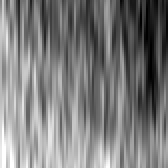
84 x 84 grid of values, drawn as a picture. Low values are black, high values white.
Slope: up to the bottom left. Ninth with the lowest average: top right. Average level on the scale: 50%. Ninth with the highest average: bottom left.
